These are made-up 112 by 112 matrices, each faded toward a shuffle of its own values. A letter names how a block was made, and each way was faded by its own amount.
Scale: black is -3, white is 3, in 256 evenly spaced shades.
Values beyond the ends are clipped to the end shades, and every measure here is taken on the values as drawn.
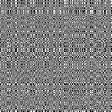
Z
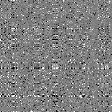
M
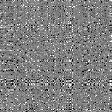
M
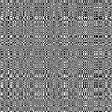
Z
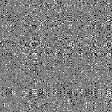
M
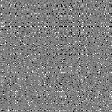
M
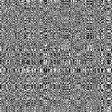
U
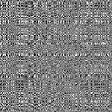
U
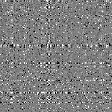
M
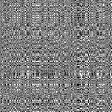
U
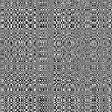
Z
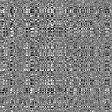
U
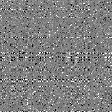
M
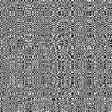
U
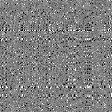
M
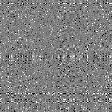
M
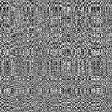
U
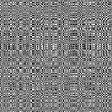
Z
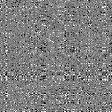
M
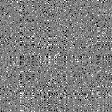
M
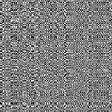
U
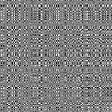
Z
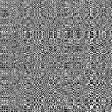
U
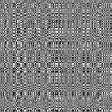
Z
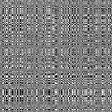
Z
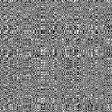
U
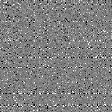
M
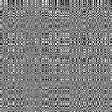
Z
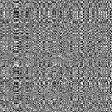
U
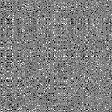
M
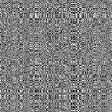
U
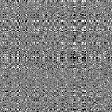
U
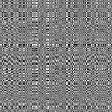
Z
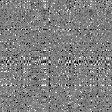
M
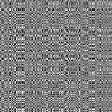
Z
